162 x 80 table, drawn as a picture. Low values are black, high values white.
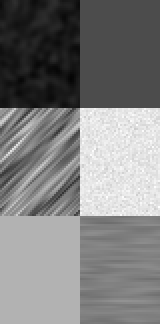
The table splits into 3 rows of 2 panels. Panel 1,1: very low, blotchy, faint in contrast. Panel 1,2: low, flat. Panel 2,1: middling, slanting up to the right, strong in contrast. Panel 2,2: very high, fine-grained, faint in contrast. Panel 3,1: high, flat. Panel 3,2: middling, streaked across, faint in contrast.
